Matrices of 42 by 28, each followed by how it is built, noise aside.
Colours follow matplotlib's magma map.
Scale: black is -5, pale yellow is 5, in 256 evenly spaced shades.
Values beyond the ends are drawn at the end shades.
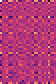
low rank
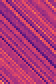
Toeplitz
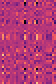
low rank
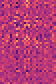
low rank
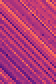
Toeplitz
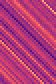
Toeplitz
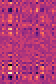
low rank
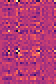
low rank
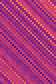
Toeplitz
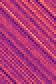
Toeplitz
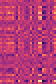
low rank
